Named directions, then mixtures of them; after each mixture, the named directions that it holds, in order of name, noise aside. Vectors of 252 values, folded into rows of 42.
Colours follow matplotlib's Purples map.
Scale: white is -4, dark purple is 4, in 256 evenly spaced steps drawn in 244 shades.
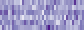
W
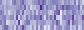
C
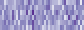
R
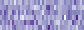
R, W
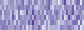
R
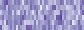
C, R, W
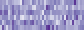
W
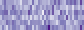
C, R, W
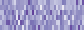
C, R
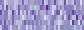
C, R, W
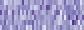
C, R, W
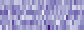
W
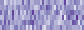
C, R, W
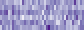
W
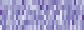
C, W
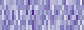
R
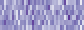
R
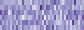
C, W
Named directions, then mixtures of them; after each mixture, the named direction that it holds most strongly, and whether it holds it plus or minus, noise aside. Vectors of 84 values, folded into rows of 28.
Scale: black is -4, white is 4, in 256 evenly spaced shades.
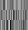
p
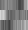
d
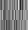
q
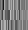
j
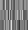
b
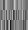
p, plus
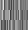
j, minus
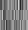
q, plus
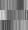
d, plus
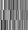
j, minus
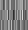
b, plus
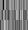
j, plus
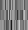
b, minus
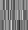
b, plus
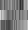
d, plus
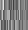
j, minus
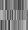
p, minus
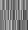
b, plus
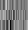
p, plus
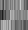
d, minus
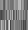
p, plus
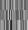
b, minus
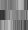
d, minus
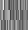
j, minus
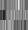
d, minus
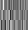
j, minus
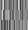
j, minus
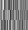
j, minus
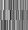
j, minus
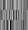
p, plus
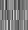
p, minus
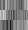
d, plus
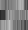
d, minus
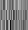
p, plus
